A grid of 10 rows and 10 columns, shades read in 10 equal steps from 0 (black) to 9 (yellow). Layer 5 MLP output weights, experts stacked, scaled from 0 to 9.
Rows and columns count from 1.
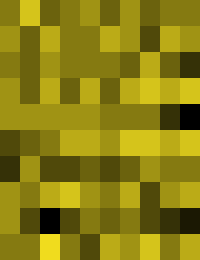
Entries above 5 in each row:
3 6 2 7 5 7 2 7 1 5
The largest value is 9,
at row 10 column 3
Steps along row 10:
same up down down up down up down up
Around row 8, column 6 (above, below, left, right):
3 4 6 7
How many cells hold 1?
1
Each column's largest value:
6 8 9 8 7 7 8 8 7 8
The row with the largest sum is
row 6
